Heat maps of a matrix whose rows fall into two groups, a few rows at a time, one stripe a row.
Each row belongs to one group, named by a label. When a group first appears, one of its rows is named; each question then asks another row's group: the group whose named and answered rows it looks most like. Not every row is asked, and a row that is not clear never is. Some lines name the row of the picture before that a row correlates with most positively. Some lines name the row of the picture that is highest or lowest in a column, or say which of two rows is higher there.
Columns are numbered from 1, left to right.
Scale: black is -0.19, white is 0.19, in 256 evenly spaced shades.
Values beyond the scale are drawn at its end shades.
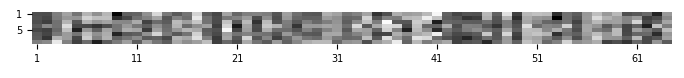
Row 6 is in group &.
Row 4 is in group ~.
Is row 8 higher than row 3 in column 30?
Yes
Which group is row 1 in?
&
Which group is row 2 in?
&
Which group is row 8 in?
~
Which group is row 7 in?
&
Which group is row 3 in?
&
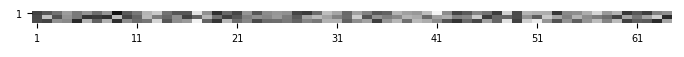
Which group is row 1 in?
&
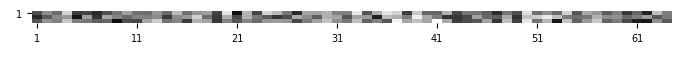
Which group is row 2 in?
&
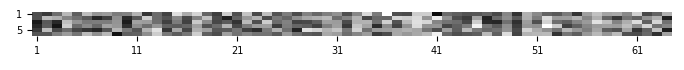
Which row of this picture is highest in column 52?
4
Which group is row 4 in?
&
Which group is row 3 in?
&
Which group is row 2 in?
~
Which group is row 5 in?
~
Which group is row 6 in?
&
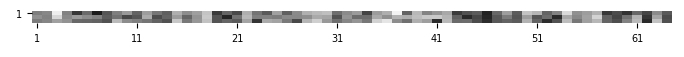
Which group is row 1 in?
~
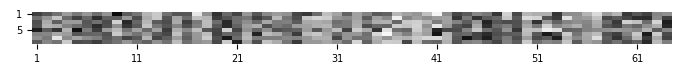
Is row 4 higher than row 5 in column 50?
No
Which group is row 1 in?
&
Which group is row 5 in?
&
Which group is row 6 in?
~
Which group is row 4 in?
~
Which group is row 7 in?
~
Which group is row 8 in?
~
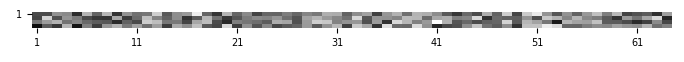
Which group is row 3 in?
~
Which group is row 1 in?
&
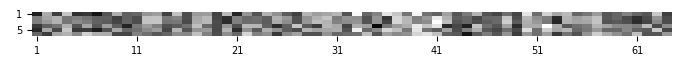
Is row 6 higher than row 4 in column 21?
Yes
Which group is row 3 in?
~
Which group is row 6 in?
&
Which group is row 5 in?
~
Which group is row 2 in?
~
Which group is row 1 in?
~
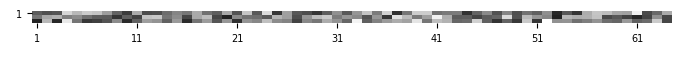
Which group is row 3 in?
~
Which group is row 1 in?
&
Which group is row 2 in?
~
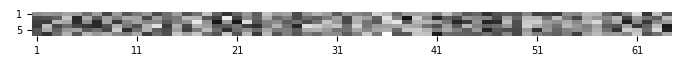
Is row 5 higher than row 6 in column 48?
No
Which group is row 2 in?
&
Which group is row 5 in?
~
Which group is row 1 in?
~
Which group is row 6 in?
&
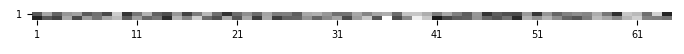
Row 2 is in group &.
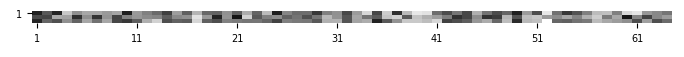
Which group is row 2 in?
&
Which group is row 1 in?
&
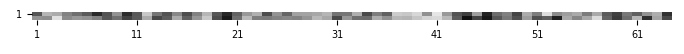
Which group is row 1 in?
~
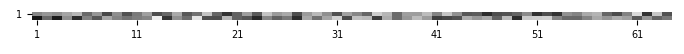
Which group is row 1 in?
~
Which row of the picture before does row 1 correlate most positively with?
2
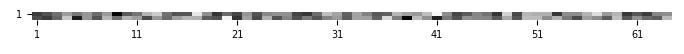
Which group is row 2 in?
&
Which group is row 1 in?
&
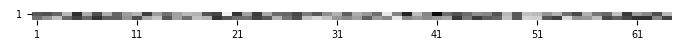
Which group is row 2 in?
~
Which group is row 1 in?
&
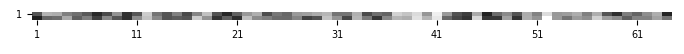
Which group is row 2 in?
&
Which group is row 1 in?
~
